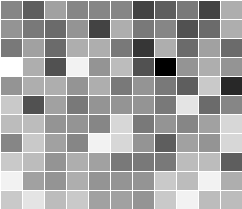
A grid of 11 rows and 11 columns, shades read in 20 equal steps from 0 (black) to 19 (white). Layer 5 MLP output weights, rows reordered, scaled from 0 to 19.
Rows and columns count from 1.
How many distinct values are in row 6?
8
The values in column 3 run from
6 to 14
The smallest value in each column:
9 6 6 9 5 9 4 0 6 5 3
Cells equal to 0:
1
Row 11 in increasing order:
11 12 12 14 14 14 15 15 15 17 18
